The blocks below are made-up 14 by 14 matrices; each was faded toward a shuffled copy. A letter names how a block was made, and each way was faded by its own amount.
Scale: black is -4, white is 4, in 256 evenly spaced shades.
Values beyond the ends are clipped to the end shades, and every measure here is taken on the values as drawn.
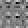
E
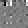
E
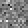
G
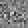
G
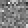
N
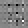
E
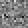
G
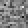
G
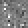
N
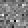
G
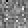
N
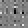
E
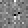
N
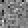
N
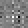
E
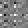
E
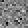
G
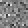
G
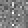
N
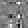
E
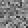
G
